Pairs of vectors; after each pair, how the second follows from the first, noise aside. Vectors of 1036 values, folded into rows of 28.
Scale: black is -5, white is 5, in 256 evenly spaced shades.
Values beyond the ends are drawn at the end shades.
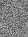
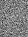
shuffled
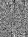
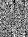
scaled up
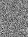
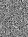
shuffled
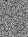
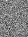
negated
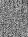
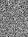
shuffled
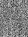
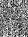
scaled up
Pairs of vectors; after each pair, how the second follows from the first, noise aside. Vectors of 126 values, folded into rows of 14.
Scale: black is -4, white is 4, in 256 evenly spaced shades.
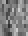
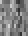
reversed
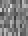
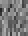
sign-scrambled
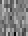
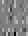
partly zeroed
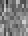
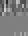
partly zeroed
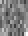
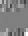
partly zeroed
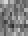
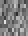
shuffled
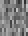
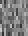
reversed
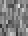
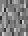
shuffled
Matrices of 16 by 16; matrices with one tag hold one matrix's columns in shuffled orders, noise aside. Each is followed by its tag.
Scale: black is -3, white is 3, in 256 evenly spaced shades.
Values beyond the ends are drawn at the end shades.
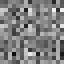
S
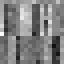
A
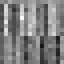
A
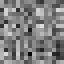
S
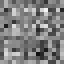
S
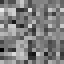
S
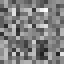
S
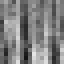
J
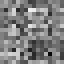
S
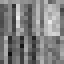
A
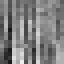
J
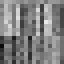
A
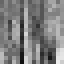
J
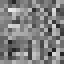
S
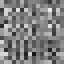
S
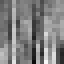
J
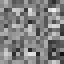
S
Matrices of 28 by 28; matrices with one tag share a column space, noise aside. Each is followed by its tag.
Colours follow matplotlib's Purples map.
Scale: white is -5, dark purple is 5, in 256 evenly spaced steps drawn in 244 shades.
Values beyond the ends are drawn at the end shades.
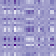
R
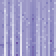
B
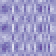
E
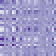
R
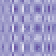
E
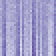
B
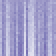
B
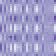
E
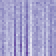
B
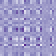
R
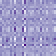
R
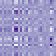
R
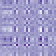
R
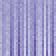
B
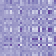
R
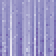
B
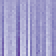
B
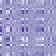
R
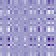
R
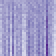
B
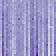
B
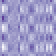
E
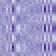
E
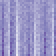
B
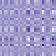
R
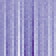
B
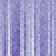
B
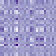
R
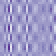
E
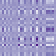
R
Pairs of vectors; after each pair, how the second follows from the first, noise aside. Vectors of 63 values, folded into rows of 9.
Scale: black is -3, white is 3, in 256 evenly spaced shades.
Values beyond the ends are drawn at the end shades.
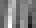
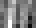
copied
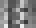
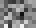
sign-scrambled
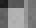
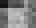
copied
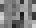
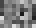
sign-scrambled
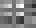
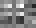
copied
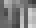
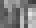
copied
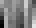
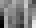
copied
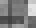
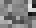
sign-scrambled
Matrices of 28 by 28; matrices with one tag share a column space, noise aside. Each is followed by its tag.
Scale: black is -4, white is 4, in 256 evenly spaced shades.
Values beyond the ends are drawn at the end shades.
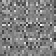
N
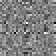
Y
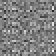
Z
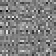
Z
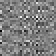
Z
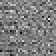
Z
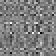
Y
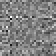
Z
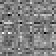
Y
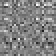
N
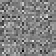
Z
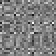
Y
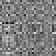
Y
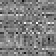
Y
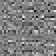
Z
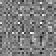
Y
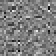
Z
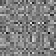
Y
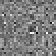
Y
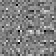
Z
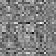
Y
